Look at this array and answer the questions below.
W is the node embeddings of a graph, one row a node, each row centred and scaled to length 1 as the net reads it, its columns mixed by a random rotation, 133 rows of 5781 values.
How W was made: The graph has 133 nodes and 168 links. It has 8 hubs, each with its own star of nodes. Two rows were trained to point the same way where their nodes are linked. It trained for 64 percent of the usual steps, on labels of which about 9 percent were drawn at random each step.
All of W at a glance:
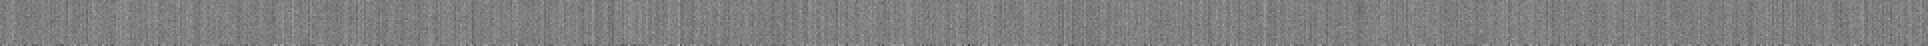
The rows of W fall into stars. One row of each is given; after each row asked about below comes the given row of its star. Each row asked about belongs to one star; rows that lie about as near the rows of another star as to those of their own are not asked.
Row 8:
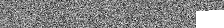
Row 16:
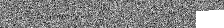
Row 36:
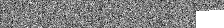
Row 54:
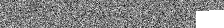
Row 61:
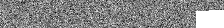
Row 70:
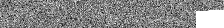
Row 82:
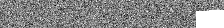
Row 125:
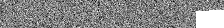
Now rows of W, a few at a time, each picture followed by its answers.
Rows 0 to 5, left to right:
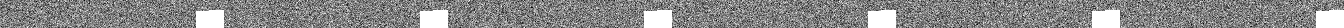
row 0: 16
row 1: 8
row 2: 36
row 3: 82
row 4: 125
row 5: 125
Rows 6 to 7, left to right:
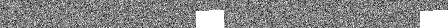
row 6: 82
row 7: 16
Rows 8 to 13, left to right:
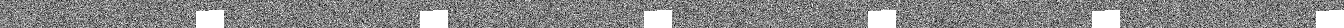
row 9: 61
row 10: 36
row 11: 125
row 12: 61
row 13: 54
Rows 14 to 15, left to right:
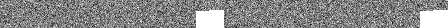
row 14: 54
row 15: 36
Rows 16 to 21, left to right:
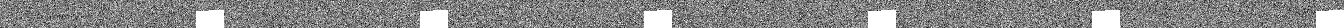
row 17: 61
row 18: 54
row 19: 36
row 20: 54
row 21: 16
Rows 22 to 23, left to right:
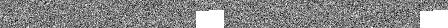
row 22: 16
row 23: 125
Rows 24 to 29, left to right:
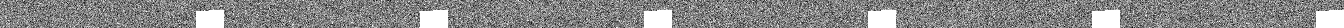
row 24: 61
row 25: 70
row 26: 125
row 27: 125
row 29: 36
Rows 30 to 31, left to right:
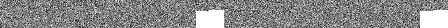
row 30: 61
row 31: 82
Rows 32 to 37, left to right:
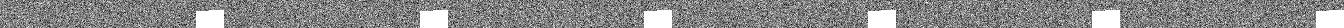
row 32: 61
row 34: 54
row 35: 8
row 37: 16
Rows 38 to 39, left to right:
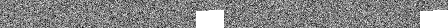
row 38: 61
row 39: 54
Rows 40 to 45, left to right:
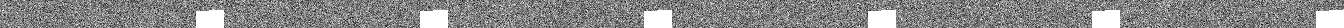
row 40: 61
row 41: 125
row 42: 125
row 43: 36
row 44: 8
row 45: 61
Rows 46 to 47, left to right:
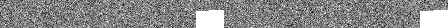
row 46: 8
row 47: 8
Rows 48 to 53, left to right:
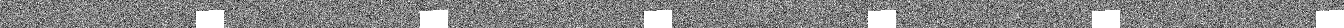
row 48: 16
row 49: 70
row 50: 16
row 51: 16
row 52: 125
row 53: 16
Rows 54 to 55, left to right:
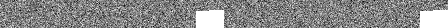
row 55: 16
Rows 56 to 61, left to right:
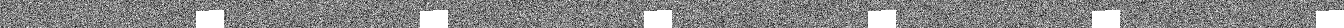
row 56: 16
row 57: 36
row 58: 54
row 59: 70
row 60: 70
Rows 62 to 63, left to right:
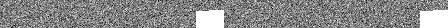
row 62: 36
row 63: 61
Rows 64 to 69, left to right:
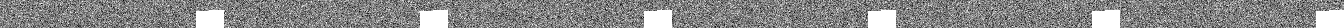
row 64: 61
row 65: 70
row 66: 8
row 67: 36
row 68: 8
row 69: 16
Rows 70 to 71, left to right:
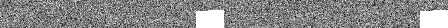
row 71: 16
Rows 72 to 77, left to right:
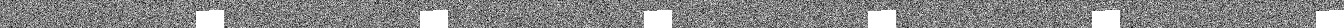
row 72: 36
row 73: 16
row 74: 125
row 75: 54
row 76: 36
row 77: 36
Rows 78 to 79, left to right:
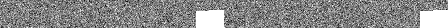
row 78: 16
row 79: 36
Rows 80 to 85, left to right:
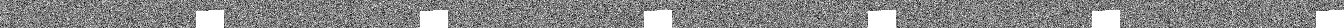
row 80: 61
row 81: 82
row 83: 70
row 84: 16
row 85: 61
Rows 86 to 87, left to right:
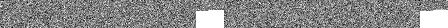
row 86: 16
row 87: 125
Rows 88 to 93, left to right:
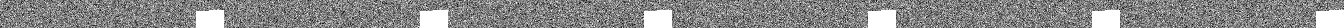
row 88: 82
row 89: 70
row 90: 61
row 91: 36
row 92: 82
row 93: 54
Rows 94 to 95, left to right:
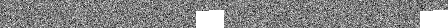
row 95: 54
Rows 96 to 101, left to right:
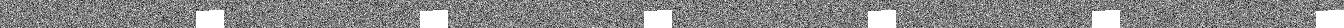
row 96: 125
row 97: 16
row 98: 36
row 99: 82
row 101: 70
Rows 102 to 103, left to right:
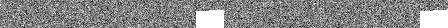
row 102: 125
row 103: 61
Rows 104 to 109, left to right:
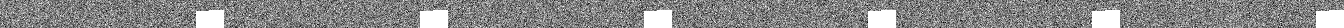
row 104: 61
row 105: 36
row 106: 61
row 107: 125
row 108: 54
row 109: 16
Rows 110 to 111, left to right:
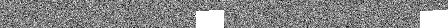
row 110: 82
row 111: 61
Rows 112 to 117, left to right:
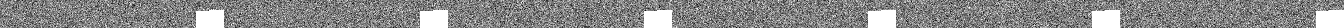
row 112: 125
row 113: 36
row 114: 8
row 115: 70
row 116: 8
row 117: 16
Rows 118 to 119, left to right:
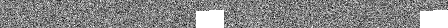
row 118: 61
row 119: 8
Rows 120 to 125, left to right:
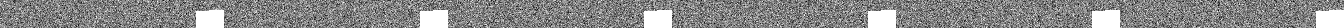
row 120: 70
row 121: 36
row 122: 8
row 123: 125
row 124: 54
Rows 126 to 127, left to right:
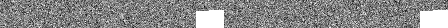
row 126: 8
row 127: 54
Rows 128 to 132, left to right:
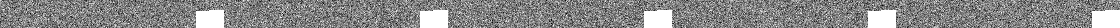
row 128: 36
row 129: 125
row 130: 61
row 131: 70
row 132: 36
